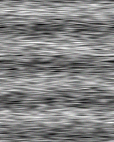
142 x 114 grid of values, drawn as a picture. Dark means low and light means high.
No overall slope runs across the table. Streaks run across, left to right. On average the colour sits 50% of the way up the scale. Horizontal stripes repeat 4 times down the table. The histogram is bell-shaped.
